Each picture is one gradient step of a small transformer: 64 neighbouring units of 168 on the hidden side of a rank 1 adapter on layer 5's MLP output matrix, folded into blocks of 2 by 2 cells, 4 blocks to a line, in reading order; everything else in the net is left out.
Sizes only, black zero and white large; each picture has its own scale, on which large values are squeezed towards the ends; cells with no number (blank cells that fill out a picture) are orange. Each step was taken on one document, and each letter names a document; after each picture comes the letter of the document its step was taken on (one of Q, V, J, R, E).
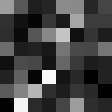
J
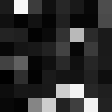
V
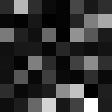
V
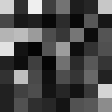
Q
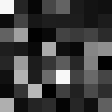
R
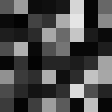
V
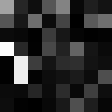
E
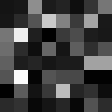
Q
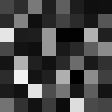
R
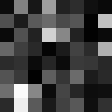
J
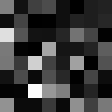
R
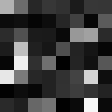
V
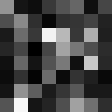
J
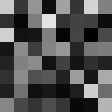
Q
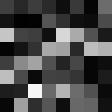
V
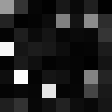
E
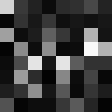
R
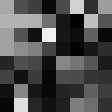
J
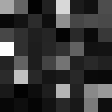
E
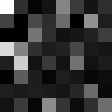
E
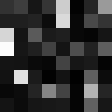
E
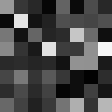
R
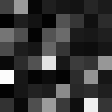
V
